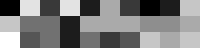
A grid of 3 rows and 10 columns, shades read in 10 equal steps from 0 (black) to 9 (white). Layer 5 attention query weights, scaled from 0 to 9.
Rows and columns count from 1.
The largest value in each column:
9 8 4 8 6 6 6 7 6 7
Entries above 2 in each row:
4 9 8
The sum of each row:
35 50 46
